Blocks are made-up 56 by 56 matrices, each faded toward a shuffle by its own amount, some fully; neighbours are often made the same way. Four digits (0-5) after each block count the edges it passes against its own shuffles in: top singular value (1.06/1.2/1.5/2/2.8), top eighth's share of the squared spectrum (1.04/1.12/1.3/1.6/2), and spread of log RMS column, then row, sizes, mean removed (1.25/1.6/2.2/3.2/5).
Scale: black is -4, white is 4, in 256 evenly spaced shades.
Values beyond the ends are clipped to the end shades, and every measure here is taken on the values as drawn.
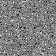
2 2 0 0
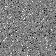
0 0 0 0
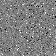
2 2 1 0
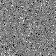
0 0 0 0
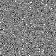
3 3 1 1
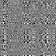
4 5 3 3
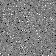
0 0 0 0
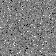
0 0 0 0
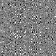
4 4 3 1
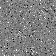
0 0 0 0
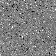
0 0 0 0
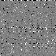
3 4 1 2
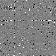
3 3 1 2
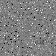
1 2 0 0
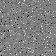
0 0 0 0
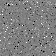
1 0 0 0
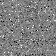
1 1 0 0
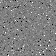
1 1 0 0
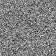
1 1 0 0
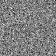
2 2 0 0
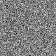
1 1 0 0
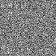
3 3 1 1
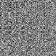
3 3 1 2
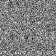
3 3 1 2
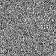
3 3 1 1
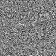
3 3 1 1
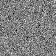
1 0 0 0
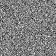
2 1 0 0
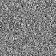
3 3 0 1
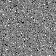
1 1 0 0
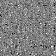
3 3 1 1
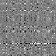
4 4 2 2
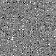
3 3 1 1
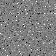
2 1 0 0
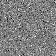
2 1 0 0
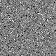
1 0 0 0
